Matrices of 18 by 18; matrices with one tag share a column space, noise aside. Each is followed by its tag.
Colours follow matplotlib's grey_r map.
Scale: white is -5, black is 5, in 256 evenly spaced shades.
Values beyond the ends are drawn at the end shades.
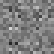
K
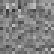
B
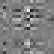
K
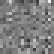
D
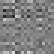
K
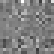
D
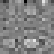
D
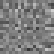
B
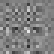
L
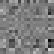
D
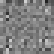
D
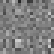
D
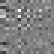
K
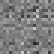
K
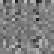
D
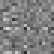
L
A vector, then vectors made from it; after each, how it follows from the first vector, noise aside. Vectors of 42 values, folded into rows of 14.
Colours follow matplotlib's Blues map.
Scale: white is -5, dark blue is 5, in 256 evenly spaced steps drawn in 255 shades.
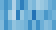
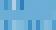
partly zeroed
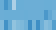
partly zeroed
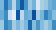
scaled up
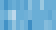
partly zeroed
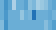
partly zeroed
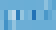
partly zeroed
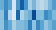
scaled up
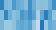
wrapped around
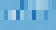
partly zeroed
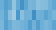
shrunk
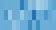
partly zeroed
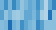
wrapped around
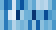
scaled up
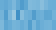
shrunk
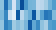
scaled up
